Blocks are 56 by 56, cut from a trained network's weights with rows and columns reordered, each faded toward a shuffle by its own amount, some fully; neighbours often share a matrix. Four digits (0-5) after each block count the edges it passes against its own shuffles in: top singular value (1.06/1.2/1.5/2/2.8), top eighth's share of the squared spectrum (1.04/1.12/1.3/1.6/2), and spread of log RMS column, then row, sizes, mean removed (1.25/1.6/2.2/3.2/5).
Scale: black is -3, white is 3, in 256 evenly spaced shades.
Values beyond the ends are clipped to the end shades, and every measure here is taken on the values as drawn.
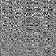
3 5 1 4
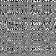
3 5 2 4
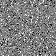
0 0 0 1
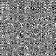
3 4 2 3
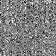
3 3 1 2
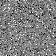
1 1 0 0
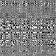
3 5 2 4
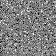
2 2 0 1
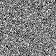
0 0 0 0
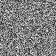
0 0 0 0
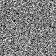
2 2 0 0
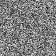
0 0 0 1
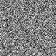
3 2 0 0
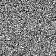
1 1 0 0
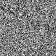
2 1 0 0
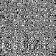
3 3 1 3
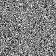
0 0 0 0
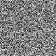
3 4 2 1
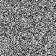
3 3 1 0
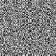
4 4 2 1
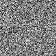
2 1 0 0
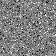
0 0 0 0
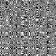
4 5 3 3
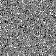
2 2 1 1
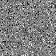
2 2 0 0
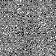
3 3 1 2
